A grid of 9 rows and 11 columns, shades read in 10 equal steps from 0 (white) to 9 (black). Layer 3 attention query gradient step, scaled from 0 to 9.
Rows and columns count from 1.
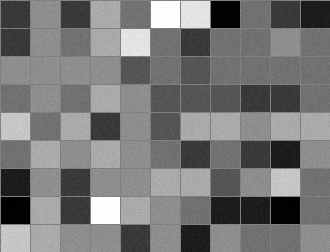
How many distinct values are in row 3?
3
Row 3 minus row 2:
-3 0 -1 1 5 0 -1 0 0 1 0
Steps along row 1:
down up down up down up up down up up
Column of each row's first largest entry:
8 1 5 9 4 10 1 1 7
